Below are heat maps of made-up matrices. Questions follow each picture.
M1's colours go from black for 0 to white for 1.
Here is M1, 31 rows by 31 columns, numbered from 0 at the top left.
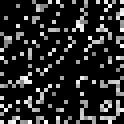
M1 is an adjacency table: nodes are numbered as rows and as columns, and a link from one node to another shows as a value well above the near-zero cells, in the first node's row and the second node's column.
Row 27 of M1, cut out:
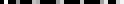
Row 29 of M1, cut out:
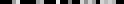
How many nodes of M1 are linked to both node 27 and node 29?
6
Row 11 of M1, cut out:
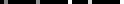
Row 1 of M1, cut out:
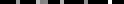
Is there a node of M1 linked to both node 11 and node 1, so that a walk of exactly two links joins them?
yes
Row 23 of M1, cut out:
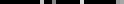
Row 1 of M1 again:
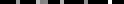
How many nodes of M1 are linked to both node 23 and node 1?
1
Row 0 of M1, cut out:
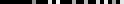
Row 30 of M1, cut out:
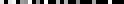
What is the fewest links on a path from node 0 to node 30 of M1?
1
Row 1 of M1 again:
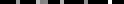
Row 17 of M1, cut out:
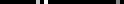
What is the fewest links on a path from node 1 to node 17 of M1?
2
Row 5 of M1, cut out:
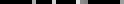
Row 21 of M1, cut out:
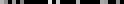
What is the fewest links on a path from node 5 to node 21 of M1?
1
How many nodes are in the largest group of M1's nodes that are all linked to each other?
5
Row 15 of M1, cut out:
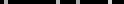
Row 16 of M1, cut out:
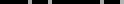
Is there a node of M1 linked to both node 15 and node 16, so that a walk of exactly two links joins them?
no
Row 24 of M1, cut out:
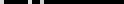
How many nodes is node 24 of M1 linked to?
3
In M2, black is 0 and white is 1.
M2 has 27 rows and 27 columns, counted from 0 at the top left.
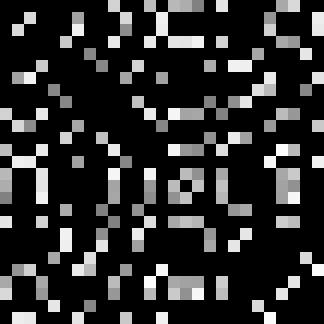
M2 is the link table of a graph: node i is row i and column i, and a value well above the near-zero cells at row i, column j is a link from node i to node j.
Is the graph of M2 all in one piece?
no
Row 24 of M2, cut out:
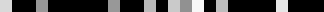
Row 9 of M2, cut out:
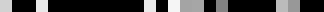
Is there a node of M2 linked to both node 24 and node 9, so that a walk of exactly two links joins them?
yes
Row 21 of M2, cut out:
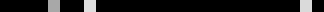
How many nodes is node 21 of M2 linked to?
3
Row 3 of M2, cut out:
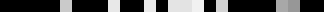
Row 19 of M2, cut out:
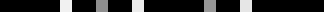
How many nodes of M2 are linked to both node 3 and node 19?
1
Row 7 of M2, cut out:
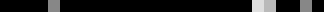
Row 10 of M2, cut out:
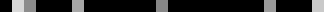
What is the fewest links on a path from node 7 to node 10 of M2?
2
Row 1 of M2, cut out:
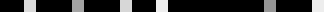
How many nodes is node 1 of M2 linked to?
6
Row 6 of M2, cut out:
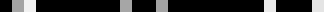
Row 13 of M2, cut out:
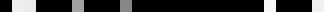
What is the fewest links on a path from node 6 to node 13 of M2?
1
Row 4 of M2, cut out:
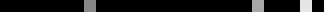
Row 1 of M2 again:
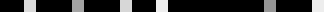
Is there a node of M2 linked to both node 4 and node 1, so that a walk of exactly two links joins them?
no
